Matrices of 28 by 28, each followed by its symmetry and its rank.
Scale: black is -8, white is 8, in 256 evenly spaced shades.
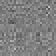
neither, rank five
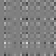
neither, rank one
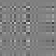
neither, rank one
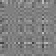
antisymmetric, rank two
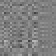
neither, rank two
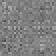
neither, rank five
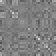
symmetric, rank five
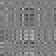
neither, rank two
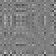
antisymmetric, rank two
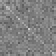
symmetric, rank five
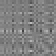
antisymmetric, rank two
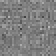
neither, rank five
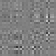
antisymmetric, rank two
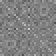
symmetric, rank five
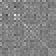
symmetric, rank five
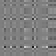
neither, rank one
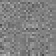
neither, rank five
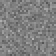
neither, full rank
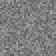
neither, full rank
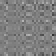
neither, rank two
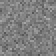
neither, full rank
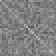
symmetric, rank five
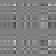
neither, rank one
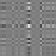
neither, rank one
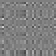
neither, rank two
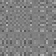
antisymmetric, rank two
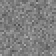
neither, full rank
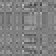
neither, rank two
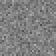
neither, full rank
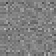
neither, rank five
